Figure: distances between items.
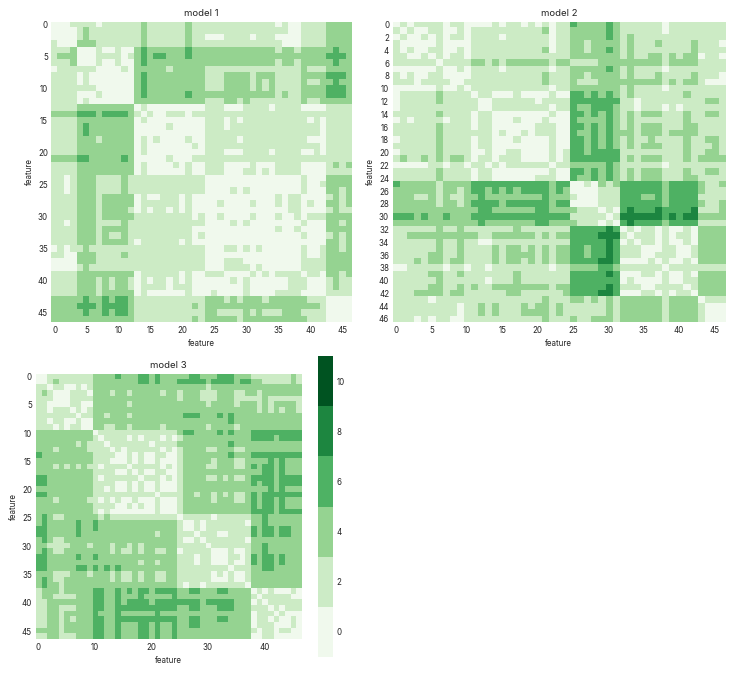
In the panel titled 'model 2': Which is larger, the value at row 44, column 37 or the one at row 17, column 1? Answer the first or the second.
the first
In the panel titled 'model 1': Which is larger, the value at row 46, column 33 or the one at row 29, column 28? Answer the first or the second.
the first
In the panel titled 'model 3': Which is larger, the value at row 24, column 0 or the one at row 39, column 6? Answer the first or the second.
the first
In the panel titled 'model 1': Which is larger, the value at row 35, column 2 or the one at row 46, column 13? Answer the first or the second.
the second
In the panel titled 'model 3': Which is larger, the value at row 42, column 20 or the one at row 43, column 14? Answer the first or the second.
the second
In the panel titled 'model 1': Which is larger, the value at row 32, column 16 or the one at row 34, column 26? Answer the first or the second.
the first
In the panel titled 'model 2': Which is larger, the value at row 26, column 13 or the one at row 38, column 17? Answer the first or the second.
the first
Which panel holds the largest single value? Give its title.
model 2
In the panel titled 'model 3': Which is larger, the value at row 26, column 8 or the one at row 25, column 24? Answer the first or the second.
the first
